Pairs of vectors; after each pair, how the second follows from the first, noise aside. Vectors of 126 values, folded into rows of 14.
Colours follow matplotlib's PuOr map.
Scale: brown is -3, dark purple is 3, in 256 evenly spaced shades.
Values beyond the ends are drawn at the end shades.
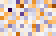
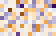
negated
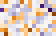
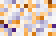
reversed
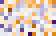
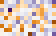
negated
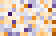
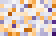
negated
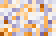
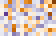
reversed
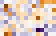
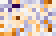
reversed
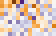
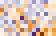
reversed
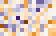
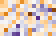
reversed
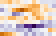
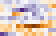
negated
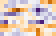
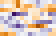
reversed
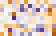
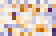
negated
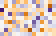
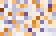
negated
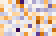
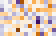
negated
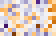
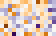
negated
